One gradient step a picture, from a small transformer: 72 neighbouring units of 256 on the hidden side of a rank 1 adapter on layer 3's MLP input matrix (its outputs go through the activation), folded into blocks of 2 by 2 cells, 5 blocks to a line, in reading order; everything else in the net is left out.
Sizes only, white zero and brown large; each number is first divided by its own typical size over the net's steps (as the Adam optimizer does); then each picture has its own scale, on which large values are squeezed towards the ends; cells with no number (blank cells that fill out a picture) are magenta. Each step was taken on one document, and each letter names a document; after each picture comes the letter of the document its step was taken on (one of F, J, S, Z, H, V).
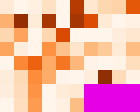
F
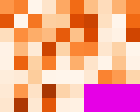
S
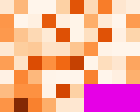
S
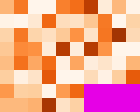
S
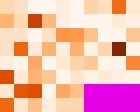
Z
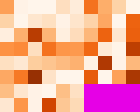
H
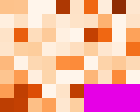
H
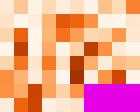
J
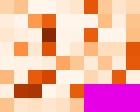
Z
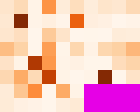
F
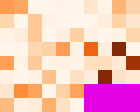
Z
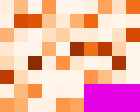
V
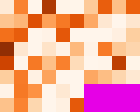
V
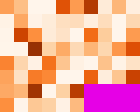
H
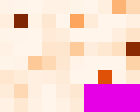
F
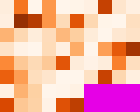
V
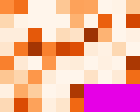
H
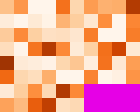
H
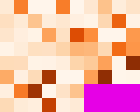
Z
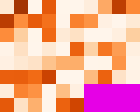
V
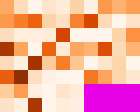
V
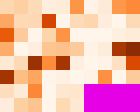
F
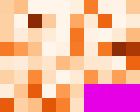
Z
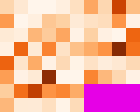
Z
